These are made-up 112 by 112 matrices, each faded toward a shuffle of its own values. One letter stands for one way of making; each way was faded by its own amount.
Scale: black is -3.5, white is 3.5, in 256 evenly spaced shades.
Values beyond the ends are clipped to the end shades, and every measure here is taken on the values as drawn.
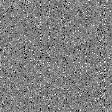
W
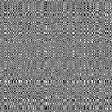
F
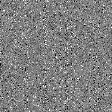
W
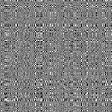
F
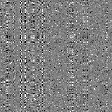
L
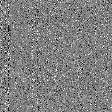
W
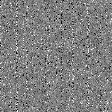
W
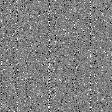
W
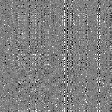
L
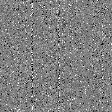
W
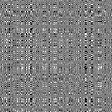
F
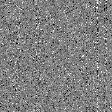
W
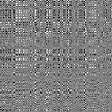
F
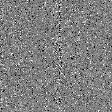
W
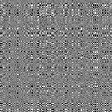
F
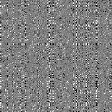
L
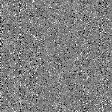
W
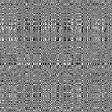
F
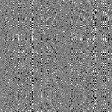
L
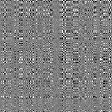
F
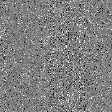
W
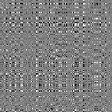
F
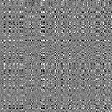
F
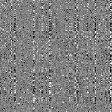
L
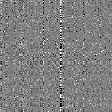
L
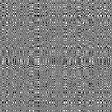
F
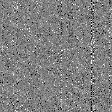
W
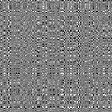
F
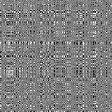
F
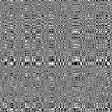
F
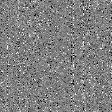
W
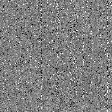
W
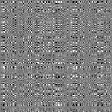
F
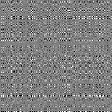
F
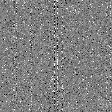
W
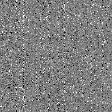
W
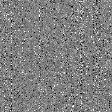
W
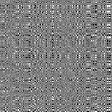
F
